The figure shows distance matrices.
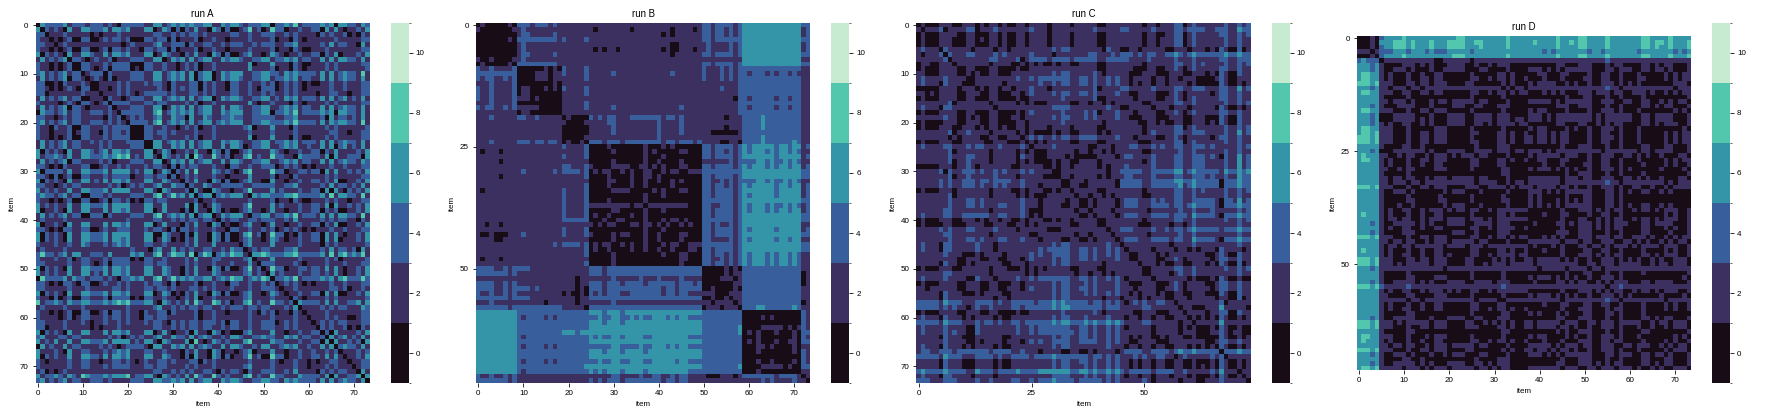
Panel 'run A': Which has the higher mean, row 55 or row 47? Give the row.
47
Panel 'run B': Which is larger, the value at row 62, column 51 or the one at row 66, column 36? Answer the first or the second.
the second
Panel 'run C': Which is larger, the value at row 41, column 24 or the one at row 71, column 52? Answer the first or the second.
the second
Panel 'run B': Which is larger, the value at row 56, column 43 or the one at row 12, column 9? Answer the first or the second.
the first
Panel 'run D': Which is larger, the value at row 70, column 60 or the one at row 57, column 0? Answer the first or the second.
the second
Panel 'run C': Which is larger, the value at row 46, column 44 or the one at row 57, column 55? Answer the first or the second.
the first
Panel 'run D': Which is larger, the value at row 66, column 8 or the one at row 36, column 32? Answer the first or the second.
the second
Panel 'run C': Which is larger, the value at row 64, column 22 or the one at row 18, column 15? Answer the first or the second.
the first
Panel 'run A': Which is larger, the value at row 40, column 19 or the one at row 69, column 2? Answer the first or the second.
the first
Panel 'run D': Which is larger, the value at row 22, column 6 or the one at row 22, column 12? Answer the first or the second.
the first
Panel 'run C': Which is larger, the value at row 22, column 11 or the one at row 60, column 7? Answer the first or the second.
the first
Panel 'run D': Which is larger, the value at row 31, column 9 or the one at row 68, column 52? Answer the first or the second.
the first
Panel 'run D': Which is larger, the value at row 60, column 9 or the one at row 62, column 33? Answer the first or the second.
the second
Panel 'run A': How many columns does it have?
74
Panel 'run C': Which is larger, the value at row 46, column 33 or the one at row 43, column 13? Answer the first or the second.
the first
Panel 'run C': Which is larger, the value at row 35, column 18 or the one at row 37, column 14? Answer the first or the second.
the second
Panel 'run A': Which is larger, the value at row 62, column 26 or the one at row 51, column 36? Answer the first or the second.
the first
